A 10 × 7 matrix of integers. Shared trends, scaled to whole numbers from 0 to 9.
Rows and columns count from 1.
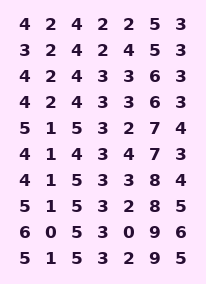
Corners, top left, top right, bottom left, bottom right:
4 3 5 5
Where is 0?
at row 9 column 2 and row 9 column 5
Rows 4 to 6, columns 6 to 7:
6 3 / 7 4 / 7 3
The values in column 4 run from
2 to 3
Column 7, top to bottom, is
3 3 3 3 4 3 4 5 6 5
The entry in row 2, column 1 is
3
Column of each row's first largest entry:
6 6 6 6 6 6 6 6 6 6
